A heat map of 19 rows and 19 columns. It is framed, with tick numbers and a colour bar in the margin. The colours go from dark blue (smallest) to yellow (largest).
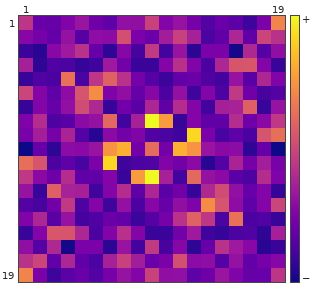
Average level on the scale: 30%. Histogram: skewed, a long tail of high values. Roughest part: centre. Symmetry: a half turn. Slope: none. Ninth with the highest average: centre. Stripes: none.
